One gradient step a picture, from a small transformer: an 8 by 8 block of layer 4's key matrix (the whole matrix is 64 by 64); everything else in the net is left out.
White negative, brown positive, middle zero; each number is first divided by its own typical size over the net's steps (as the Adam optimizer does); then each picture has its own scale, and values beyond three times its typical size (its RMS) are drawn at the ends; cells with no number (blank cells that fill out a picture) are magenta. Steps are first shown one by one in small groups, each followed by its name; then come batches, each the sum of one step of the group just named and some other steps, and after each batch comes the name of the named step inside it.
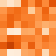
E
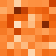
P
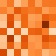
P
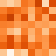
E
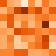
P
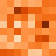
P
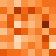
P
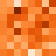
P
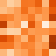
E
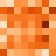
E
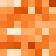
E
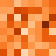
P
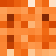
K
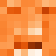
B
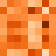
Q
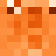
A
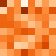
Q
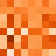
K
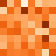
Q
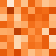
A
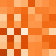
B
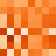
A
